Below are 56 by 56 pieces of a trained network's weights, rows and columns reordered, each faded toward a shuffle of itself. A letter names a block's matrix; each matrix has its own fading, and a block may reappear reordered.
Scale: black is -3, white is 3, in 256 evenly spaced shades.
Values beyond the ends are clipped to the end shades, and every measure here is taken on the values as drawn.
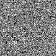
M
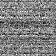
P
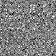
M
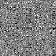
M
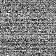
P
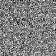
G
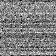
P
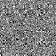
M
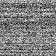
P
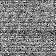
P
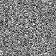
G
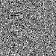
M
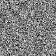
G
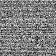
P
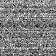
P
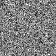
G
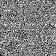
M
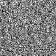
G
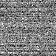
P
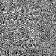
M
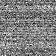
P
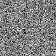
G
